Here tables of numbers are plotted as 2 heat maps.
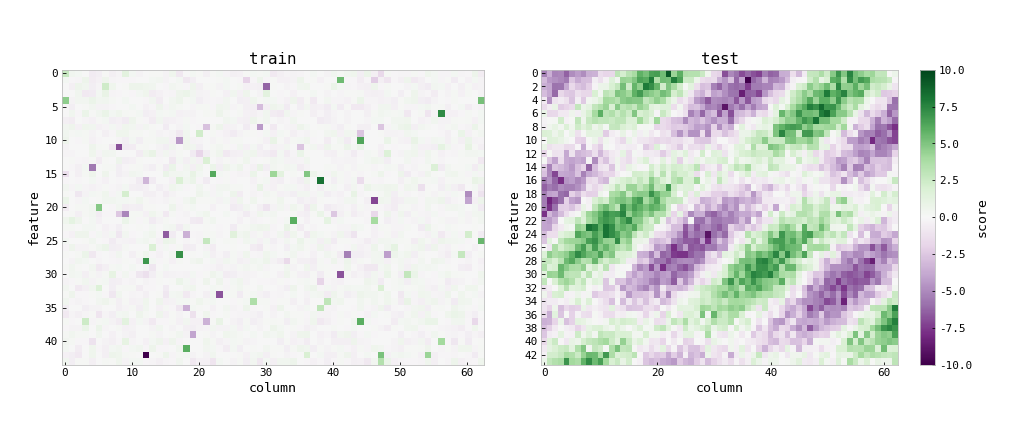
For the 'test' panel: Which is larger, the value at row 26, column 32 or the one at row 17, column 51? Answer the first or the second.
the second
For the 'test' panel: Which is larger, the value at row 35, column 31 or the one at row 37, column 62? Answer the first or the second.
the second
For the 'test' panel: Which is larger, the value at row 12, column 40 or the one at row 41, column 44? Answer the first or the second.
the first
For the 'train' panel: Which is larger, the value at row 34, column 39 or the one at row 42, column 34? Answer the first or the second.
the first
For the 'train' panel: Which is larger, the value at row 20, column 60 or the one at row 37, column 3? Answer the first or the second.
the second
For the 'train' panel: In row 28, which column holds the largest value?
12
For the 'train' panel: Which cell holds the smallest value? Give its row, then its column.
42, 12
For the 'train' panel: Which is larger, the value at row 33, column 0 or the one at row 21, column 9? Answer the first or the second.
the first
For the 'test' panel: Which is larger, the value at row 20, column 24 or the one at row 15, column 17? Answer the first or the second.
the second
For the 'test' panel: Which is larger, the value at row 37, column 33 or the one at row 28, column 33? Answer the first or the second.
the first
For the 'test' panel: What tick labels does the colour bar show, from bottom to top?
-10.0, -7.5, -5.0, -2.5, 0.0, 2.5, 5.0, 7.5, 10.0
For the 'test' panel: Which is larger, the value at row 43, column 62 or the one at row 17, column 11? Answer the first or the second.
the first
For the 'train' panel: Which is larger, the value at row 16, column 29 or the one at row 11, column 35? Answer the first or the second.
the first
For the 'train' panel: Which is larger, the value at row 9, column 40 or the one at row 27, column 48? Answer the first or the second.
the first
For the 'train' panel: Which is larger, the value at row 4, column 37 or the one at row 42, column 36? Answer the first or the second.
the second
